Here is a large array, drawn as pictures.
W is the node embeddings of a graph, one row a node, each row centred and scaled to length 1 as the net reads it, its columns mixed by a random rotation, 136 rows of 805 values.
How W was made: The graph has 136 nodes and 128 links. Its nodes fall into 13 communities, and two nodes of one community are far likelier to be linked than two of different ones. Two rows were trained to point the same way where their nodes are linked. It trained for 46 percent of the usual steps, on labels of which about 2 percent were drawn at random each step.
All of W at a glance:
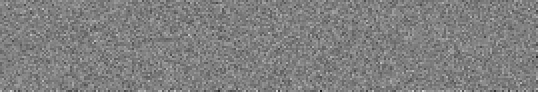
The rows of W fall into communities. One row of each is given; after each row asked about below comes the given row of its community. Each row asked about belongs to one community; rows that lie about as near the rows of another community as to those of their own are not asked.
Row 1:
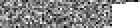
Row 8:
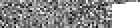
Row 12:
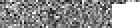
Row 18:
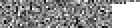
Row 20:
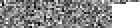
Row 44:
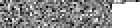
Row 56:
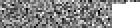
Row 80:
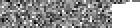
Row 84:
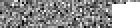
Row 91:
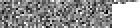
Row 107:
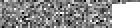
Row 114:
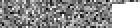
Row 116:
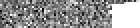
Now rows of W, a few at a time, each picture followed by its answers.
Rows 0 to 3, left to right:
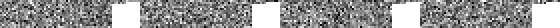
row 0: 12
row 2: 116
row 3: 18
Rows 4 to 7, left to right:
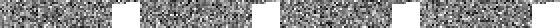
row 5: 91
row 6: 20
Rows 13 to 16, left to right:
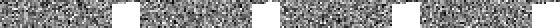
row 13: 107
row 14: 80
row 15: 1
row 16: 18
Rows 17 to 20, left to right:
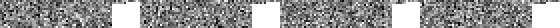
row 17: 18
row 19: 8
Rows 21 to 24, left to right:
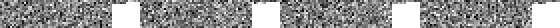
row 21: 84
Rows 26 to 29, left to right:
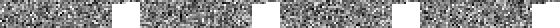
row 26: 114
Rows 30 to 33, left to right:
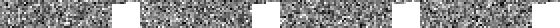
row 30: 84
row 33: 107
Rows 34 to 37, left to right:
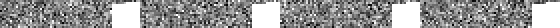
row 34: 116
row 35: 20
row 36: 114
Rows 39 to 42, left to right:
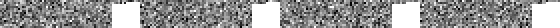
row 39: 18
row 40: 84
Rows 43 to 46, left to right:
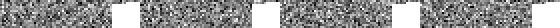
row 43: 80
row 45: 20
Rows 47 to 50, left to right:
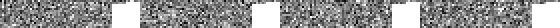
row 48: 116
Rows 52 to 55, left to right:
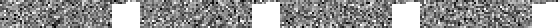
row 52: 12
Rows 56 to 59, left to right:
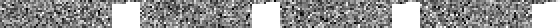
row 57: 107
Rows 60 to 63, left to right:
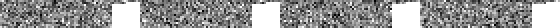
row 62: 116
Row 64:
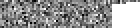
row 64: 107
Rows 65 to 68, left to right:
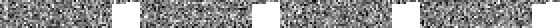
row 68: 84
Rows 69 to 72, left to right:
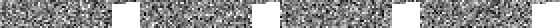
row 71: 8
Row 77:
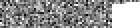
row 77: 20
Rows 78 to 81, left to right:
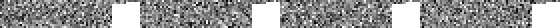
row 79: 20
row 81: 8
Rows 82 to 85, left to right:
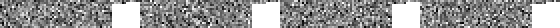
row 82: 84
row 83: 20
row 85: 18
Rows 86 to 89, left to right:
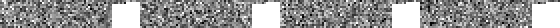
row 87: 56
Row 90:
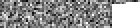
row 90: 1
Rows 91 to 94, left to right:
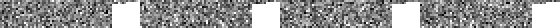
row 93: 80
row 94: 116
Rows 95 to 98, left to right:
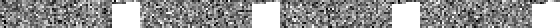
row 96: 12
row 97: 12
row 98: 12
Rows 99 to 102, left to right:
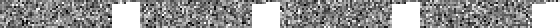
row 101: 107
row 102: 20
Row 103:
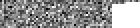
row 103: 114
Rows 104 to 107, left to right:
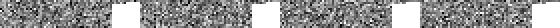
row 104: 107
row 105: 91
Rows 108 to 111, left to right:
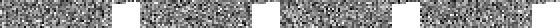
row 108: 8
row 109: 91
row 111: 91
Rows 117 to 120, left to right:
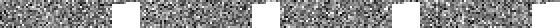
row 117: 8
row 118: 12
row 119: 114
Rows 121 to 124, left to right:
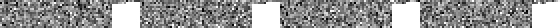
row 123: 84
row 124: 91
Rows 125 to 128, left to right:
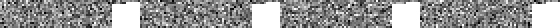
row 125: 114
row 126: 80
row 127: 107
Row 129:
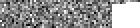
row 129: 114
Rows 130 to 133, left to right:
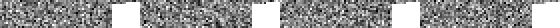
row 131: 18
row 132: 8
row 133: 114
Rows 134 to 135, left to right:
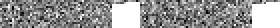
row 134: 44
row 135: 80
